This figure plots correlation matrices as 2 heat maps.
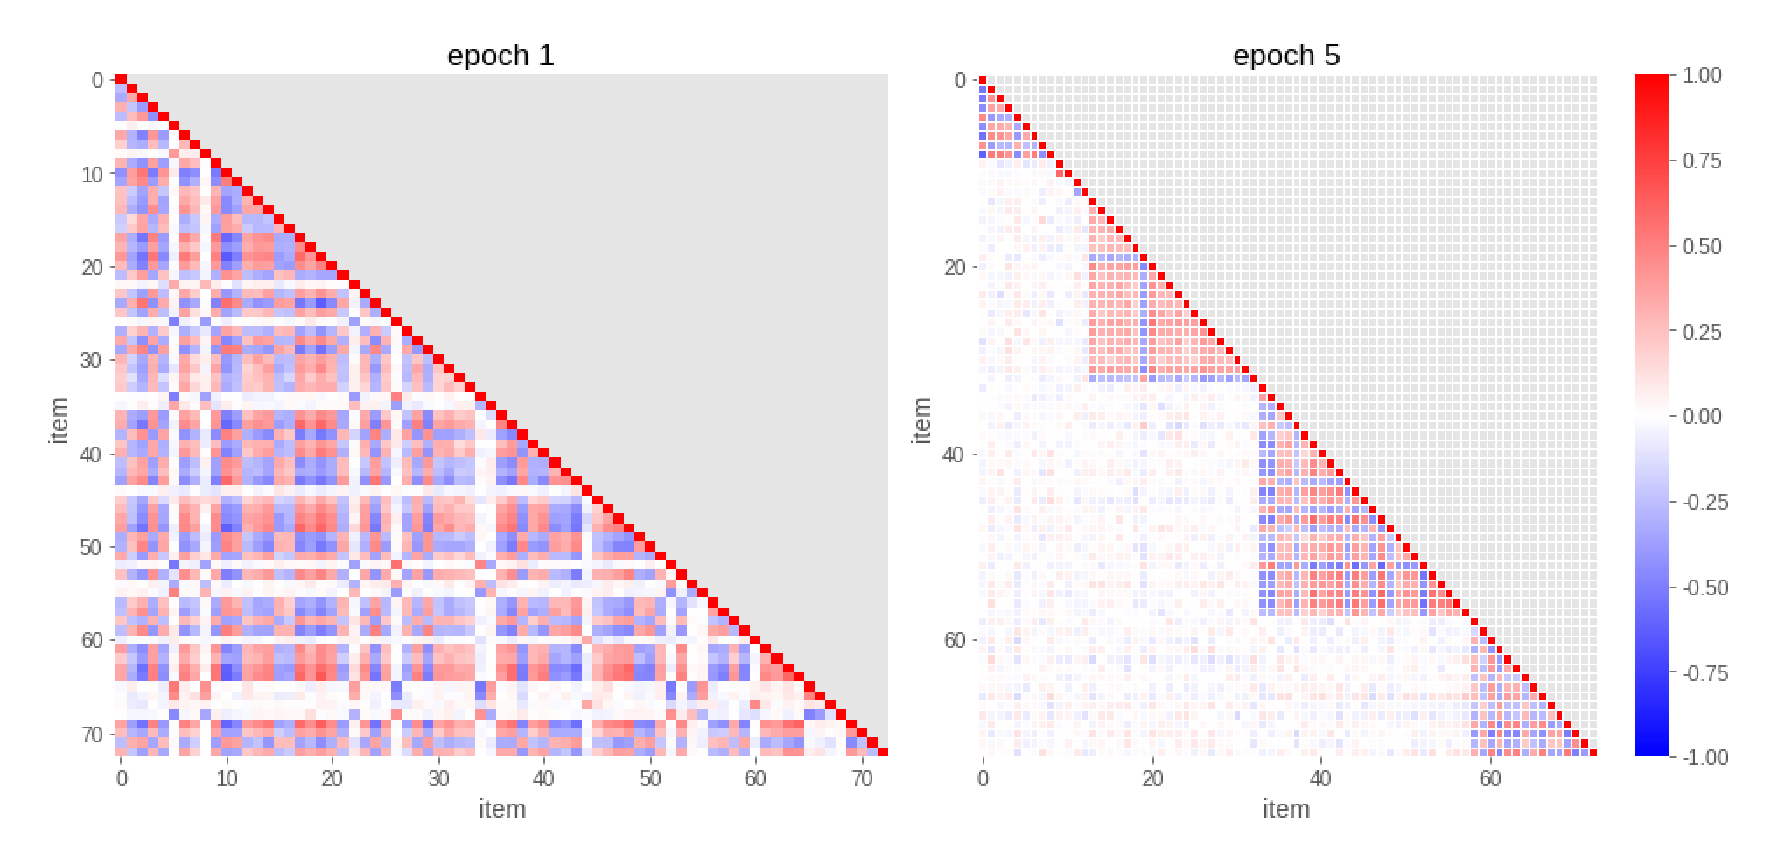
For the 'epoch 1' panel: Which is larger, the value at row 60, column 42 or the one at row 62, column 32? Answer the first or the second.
the second
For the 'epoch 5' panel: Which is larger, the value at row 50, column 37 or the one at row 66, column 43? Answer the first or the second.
the second
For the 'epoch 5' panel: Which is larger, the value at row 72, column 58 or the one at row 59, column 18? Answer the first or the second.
the first
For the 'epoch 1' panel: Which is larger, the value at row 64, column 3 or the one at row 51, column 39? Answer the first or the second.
the first
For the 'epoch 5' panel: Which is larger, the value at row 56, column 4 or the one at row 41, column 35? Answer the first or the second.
the second
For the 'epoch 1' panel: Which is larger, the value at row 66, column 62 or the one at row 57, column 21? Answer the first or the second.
the second
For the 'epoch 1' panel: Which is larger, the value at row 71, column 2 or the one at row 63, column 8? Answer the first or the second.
the first
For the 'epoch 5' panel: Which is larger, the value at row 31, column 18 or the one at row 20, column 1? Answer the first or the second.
the first
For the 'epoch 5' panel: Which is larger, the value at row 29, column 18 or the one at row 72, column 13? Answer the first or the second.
the first
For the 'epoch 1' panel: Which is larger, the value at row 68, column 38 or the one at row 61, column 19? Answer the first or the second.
the second
